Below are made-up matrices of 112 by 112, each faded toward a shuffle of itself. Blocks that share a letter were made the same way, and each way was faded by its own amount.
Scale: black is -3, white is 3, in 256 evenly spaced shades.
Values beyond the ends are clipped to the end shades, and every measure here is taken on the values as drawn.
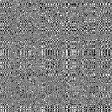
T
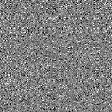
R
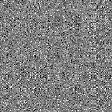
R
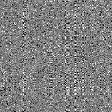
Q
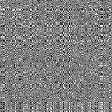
T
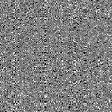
Q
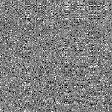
R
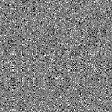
R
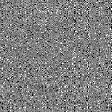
Q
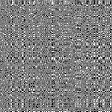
T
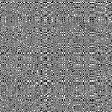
T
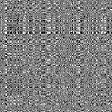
T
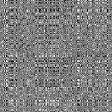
T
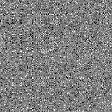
R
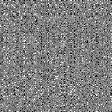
Q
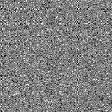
Q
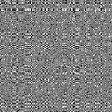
T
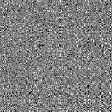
Q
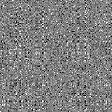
Q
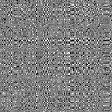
T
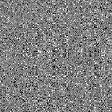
R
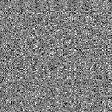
R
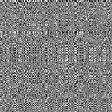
T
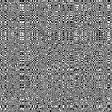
T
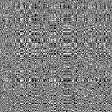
T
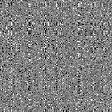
Q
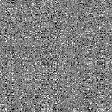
R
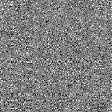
R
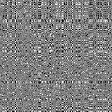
T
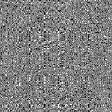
Q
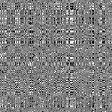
T
